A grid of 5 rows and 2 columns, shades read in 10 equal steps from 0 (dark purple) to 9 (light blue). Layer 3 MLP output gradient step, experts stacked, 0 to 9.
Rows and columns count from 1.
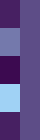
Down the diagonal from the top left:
1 3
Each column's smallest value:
0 3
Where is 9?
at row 4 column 1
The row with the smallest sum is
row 3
